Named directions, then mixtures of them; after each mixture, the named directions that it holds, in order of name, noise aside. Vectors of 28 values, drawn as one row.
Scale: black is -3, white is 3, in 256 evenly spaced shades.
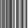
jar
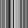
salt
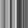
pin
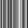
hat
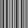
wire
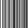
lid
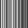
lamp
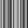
hat, pin, salt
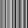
jar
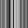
salt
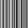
lid, wire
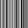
lamp, wire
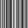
jar, lamp
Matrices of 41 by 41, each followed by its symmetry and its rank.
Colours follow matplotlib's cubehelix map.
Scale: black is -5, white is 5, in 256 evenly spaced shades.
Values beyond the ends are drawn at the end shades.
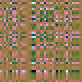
neither, rank two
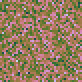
neither, full rank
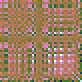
symmetric, rank three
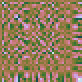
symmetric, rank three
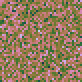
neither, full rank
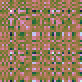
symmetric, rank three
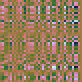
neither, rank two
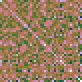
symmetric, rank five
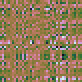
neither, rank three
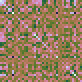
symmetric, rank five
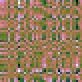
neither, rank three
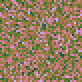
neither, full rank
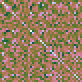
symmetric, rank five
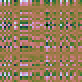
neither, rank two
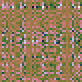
neither, rank three
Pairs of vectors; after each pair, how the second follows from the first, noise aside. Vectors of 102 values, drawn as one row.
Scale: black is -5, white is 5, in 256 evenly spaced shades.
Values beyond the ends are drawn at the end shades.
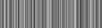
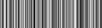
scaled up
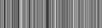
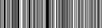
scaled up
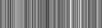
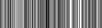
scaled up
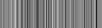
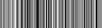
scaled up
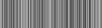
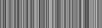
shuffled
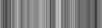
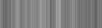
shrunk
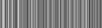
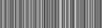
wrapped around
